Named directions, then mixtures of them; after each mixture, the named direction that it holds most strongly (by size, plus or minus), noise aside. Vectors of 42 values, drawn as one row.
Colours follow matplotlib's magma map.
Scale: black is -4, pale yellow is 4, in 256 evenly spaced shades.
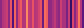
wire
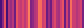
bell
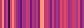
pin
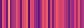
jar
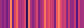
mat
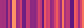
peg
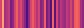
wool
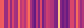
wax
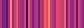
mat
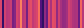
pin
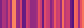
peg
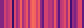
wire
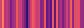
wool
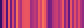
bell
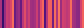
wool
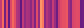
pin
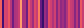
pin
